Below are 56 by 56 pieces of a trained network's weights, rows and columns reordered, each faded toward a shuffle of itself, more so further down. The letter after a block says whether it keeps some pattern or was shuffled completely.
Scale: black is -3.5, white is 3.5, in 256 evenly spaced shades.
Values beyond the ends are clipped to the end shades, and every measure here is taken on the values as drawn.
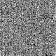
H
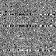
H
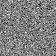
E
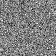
E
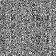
H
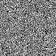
E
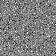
E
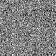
H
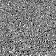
H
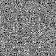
H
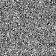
H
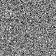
H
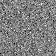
E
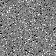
E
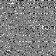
H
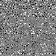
H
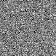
H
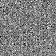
H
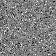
E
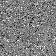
E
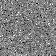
E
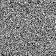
H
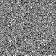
H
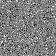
E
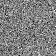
E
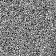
E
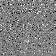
H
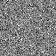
E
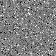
E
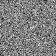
E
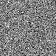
E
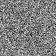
E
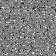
H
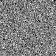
E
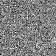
E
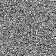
E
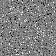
E
